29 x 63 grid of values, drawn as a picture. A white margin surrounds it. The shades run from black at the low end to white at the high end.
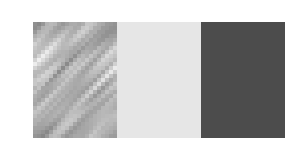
It is made of 1 by 3 panels. Panel 1,1: high, slanting up to the right. Panel 1,2: very high, flat. Panel 1,3: low, flat.
